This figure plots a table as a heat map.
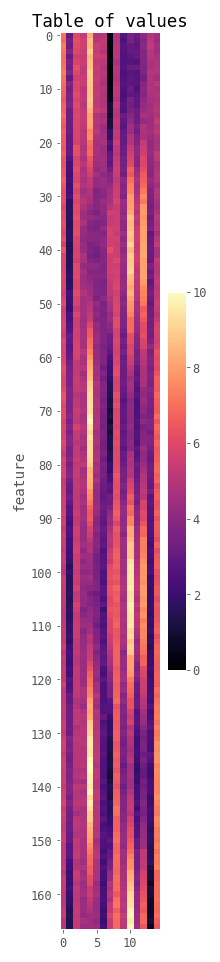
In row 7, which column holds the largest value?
4
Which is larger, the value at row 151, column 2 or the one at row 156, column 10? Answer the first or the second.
the second
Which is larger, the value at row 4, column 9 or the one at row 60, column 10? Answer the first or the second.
the second
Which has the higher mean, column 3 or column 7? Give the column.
3
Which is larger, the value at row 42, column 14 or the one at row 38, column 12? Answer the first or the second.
the second
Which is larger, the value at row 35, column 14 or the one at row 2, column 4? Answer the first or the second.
the second
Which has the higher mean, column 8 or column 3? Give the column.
8
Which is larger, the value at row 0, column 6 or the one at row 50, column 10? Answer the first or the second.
the second
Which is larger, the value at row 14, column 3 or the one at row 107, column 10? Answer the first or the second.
the second
